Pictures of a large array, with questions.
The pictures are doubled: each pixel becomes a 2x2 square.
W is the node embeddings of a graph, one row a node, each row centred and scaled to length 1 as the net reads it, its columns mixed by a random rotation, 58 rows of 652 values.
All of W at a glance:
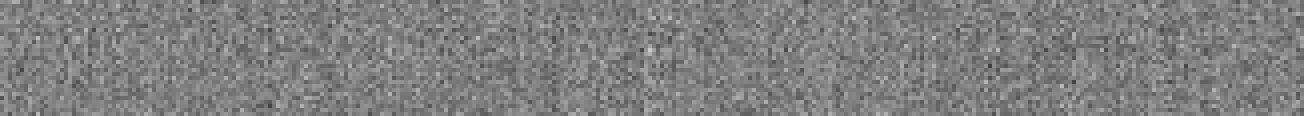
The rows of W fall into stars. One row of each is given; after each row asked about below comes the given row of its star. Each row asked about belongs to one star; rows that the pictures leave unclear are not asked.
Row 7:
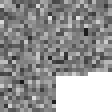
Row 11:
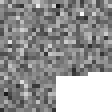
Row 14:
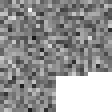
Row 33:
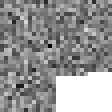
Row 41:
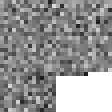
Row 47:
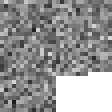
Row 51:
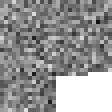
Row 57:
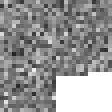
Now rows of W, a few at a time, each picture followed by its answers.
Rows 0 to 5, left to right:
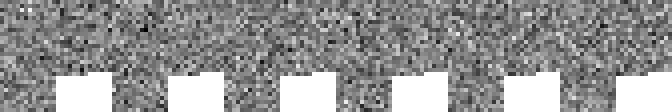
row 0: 14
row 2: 47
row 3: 14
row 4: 11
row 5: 51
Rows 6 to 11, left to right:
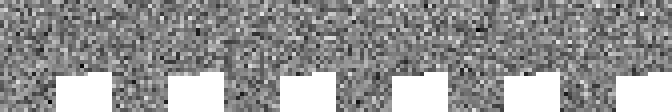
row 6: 51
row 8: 47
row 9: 41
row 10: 51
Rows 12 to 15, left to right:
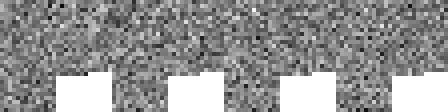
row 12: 41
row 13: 33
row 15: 14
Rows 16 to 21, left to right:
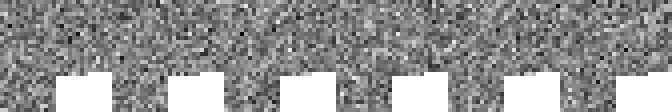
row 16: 14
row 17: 33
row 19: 57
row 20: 33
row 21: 51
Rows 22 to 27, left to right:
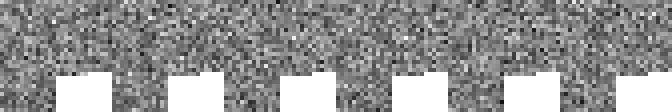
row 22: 47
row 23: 11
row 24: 47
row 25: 47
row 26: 7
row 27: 11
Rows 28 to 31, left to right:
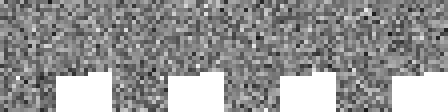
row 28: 41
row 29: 41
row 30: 33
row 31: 14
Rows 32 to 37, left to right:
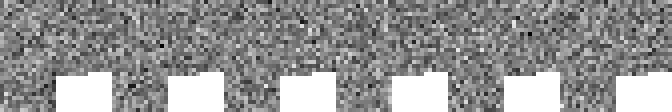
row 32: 57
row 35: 14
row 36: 41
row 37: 33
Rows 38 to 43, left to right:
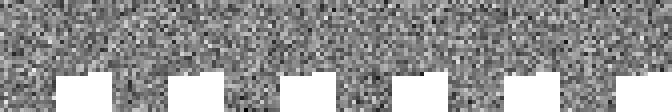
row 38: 57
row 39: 57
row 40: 47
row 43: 51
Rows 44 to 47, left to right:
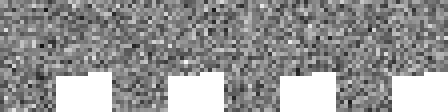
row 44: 41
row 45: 33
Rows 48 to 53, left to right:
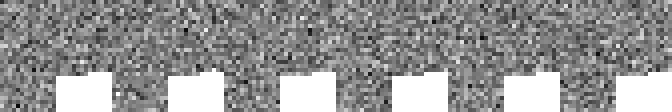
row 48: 33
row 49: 33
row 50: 7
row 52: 14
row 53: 51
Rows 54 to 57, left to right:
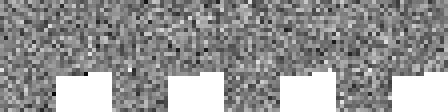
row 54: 41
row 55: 7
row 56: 7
